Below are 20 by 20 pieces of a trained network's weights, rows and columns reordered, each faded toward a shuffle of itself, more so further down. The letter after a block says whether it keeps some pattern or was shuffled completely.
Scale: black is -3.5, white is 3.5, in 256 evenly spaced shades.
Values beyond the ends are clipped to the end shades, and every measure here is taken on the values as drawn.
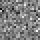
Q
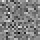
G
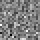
Q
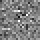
Q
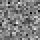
Q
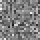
G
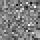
Q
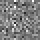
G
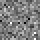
Q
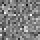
G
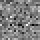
G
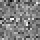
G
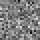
Q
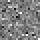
Q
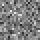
Q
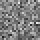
Q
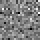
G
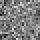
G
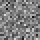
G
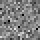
Q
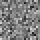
G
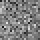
Q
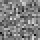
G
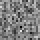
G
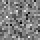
Q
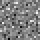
Q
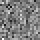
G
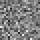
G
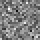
Q
